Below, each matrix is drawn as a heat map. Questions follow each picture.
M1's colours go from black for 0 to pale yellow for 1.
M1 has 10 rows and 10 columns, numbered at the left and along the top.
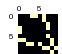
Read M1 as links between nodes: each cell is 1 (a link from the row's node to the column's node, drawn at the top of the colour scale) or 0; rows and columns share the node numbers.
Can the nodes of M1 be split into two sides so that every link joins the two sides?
no
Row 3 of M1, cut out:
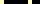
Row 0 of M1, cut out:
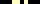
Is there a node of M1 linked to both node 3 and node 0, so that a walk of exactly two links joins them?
no
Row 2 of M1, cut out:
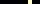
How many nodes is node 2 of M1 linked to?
1
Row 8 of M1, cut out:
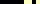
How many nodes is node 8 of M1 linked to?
3
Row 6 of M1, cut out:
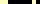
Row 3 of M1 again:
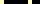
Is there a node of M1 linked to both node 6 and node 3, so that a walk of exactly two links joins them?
yes
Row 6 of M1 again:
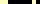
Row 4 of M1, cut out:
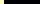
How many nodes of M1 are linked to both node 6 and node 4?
1
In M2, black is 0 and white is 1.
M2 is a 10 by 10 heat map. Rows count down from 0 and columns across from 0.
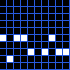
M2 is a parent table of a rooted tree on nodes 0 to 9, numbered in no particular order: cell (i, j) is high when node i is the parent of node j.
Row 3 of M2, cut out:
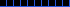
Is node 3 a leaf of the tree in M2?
yes
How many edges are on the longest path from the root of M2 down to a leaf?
3
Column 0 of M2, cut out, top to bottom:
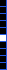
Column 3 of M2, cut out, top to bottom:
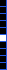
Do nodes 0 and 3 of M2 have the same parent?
yes
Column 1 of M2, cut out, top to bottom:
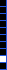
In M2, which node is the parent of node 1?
8
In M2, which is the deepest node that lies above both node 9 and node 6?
7
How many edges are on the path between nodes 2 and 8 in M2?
3
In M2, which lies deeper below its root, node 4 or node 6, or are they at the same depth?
the same depth
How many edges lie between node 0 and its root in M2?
1
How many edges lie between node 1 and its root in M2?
3
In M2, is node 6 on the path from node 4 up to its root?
no
